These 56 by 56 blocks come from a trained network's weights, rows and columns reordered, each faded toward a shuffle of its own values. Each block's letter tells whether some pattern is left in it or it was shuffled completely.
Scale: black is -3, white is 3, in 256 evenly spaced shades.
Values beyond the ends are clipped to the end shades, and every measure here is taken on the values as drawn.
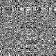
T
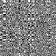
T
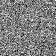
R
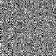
T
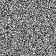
R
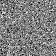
R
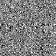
T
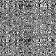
T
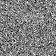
R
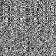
T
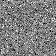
R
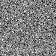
R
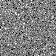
R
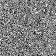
R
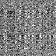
T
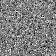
R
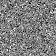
R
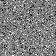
R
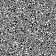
R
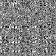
T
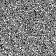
R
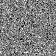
R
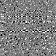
T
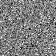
R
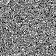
R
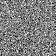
R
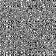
T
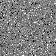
R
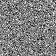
R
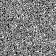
R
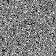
R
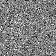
R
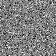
R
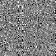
T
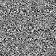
T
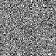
T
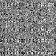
T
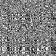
T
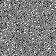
R
